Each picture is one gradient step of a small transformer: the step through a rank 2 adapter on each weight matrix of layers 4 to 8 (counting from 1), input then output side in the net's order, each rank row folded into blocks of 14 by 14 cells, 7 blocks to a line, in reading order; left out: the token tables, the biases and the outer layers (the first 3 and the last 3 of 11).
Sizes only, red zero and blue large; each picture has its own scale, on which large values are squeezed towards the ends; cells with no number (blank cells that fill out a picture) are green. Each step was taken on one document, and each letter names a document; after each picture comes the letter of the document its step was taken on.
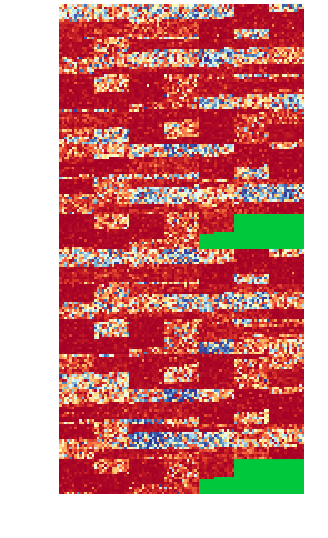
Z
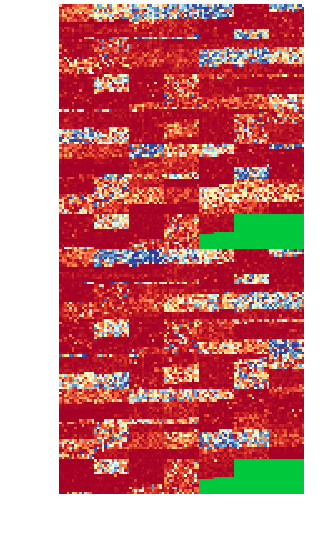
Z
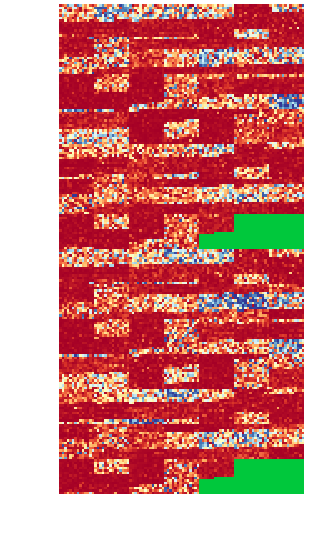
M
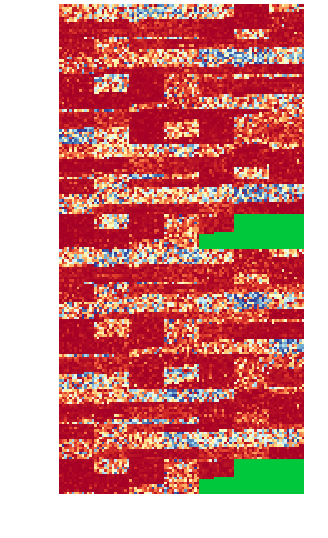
M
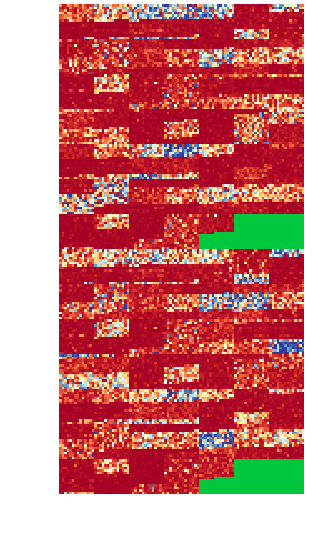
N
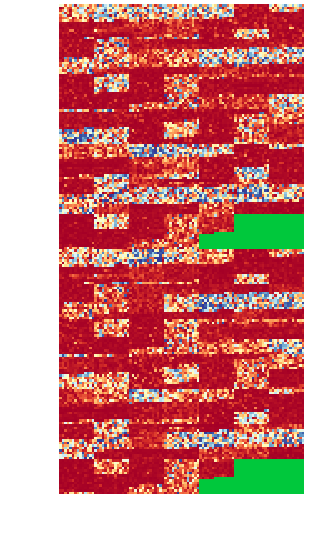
Z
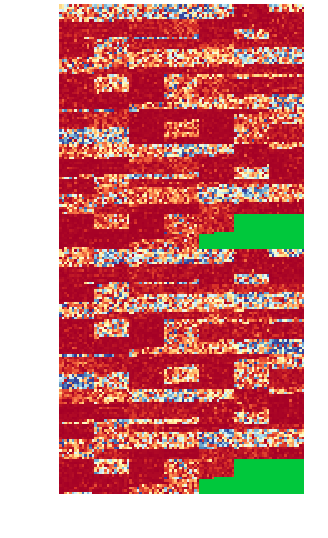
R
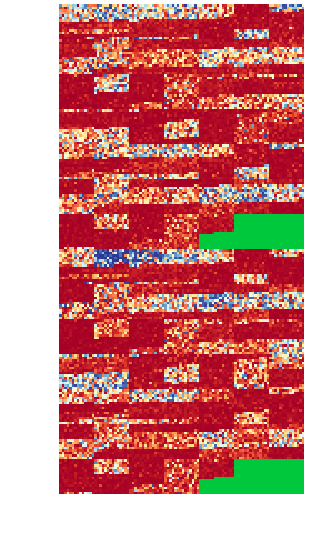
Z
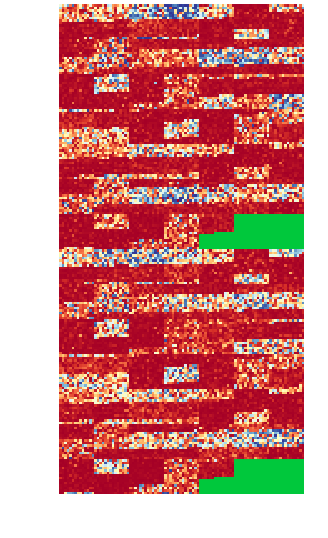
N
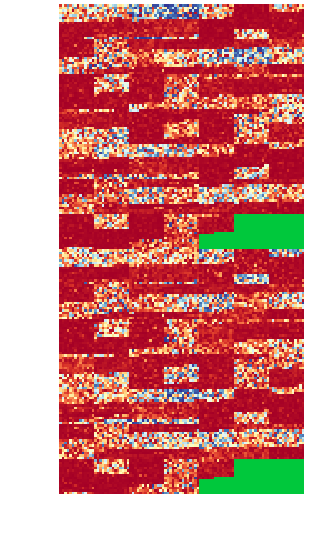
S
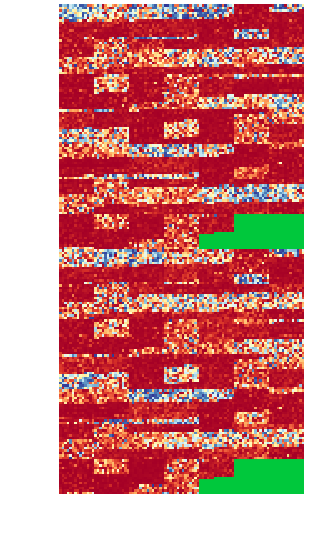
N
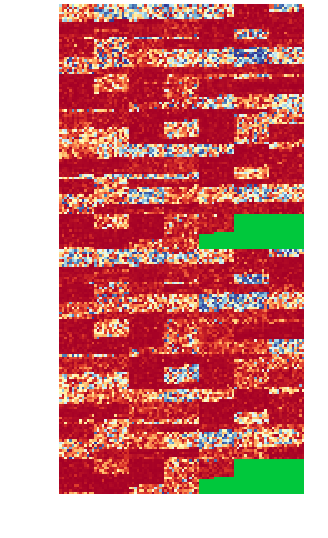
N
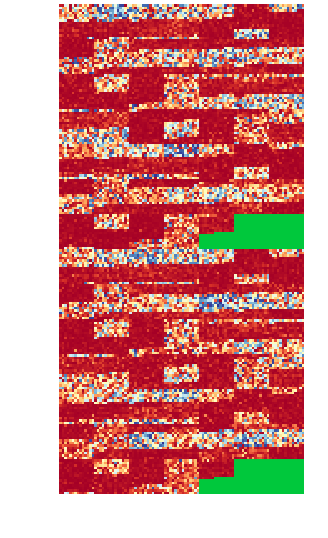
S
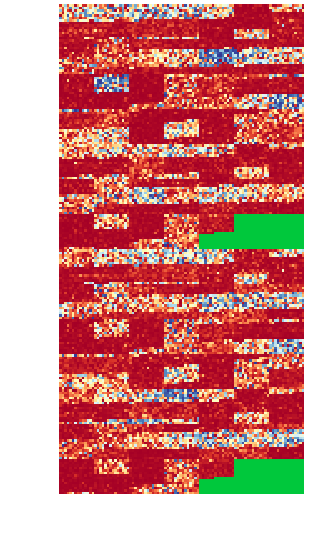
M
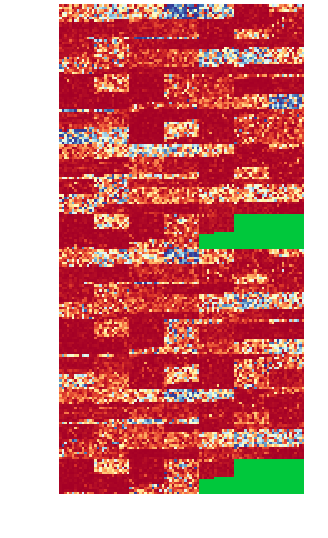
M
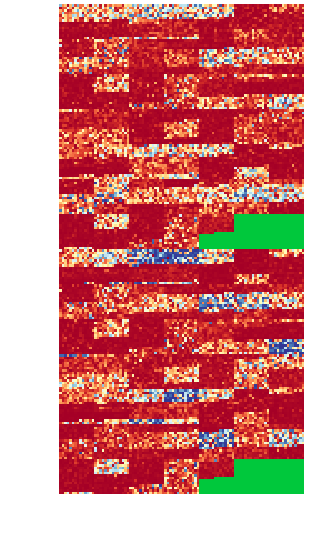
Z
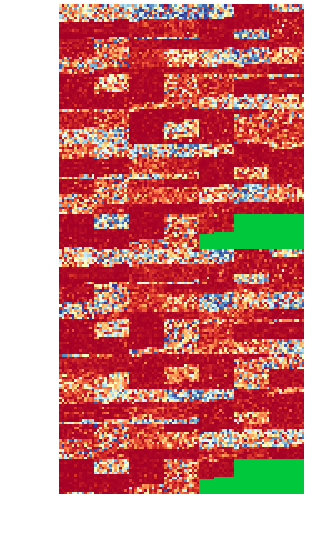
M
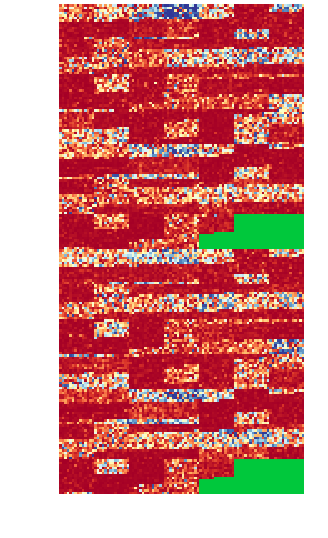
N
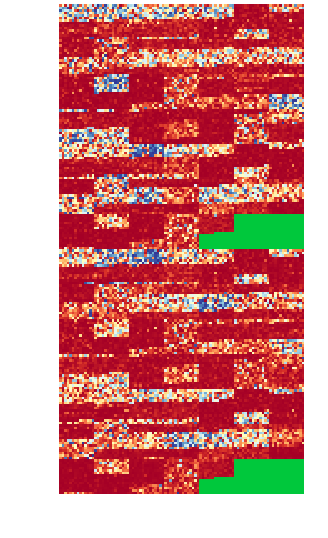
Z
